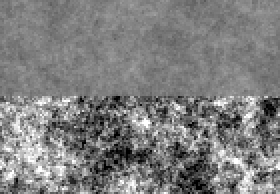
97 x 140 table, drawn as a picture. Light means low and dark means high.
Grain: blotchy. Stripes: none. Average level on the scale: 50%. Seam: horizontal, 50% of the way down, the top part calmer.
